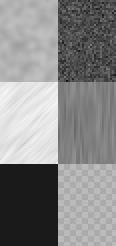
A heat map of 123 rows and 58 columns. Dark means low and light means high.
It is made of 3 by 2 panels. Panel 1,1: high, blotchy, faint in contrast. Panel 1,2: low, fine-grained. Panel 2,1: very high, slanting up to the right, faint in contrast. Panel 2,2: middling, streaked downward, faint in contrast. Panel 3,1: very low, flat. Panel 3,2: high, checkered, faint in contrast.
